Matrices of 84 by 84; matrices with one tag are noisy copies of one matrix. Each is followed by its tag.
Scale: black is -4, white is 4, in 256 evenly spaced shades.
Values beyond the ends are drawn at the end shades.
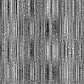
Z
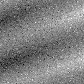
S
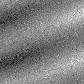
S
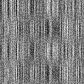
Z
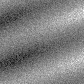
S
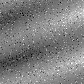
S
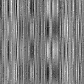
Z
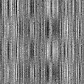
Z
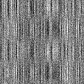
Z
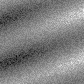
S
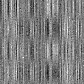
Z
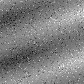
S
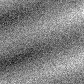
S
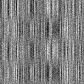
Z
